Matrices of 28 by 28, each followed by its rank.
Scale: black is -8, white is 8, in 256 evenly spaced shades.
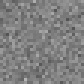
full rank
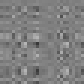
two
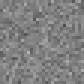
full rank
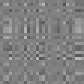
two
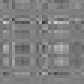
two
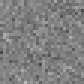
full rank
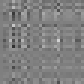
two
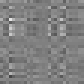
two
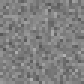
full rank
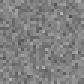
full rank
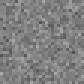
full rank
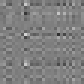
two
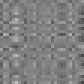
two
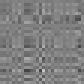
two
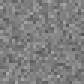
full rank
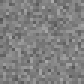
full rank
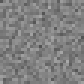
full rank
